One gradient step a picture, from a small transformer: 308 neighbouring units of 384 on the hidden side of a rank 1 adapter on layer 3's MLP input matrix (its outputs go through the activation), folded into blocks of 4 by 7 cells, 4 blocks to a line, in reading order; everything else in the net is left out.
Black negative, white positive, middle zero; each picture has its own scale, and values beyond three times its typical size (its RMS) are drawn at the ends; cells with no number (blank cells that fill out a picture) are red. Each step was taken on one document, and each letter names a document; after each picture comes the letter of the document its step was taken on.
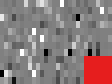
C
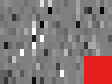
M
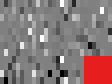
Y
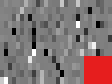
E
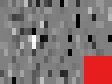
E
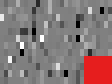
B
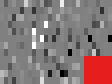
E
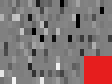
E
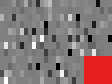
E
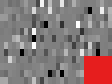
M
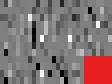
Y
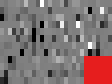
B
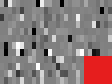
Y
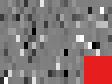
B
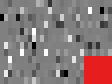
B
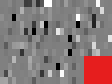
C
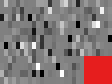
Y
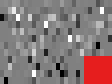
Y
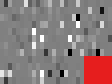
E
